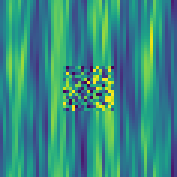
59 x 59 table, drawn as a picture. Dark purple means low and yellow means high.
Stripes running up and down repeat 4 times from left to right. There is no overall slope. Overall the values sit about 50% of the way up the scale. An odd patch, rougher than its surroundings, sits in the centre. Streaks run downward.
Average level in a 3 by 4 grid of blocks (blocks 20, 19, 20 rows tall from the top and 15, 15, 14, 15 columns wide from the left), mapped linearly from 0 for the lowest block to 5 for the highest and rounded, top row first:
1 3 3 1
2 3 1 0
0 1 5 1
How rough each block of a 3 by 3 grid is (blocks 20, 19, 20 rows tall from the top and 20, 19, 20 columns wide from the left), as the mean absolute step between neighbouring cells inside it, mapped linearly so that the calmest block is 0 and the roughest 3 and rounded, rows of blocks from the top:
0 0 0 | 0 3 0 | 0 0 0
